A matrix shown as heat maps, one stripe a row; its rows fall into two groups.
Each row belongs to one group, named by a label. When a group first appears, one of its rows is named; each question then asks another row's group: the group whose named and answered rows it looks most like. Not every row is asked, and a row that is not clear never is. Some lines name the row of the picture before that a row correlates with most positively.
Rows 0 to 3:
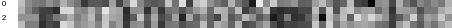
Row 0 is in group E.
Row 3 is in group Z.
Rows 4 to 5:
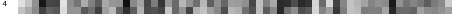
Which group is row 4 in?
Z
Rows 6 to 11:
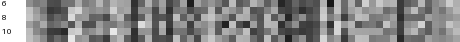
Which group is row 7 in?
Z
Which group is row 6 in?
Z
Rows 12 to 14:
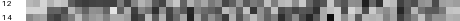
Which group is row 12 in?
E
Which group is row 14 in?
Z
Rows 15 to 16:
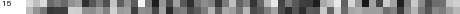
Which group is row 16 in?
Z
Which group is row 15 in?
Z
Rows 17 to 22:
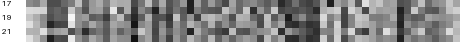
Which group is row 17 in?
Z
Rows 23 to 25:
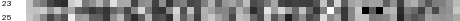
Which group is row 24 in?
E
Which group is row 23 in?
Z
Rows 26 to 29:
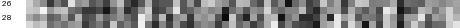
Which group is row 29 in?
Z
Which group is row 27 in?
E
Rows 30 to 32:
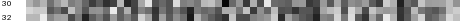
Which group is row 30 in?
E
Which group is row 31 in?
Z
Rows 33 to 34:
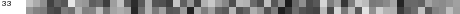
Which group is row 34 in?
Z
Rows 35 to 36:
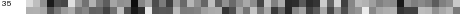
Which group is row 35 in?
Z
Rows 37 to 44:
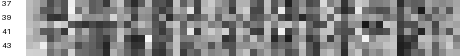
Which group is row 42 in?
E
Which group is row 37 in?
E
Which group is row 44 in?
E
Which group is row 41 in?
E
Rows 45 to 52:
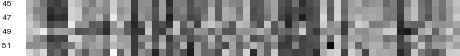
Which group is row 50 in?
Z
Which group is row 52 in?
Z
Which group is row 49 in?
E
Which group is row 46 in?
Z
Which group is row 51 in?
Z
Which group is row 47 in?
Z
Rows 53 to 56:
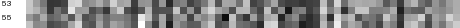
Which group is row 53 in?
Z
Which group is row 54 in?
E
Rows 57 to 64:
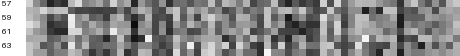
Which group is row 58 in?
E
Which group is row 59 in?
E
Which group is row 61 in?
Z
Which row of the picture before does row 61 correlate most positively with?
53
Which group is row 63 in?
E
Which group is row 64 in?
E
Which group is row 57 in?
Z
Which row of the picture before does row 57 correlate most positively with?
53
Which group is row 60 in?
Z
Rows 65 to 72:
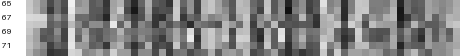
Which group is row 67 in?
E
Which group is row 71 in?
E
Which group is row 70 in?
E
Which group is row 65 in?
E
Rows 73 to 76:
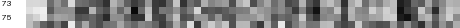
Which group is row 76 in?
E
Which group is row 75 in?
E
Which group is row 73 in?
E
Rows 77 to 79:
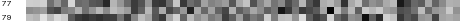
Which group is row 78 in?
Z
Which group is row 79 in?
E
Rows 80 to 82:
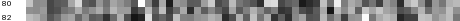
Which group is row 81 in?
Z
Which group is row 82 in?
E
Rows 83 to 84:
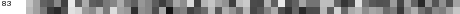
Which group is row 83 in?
E
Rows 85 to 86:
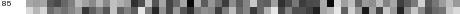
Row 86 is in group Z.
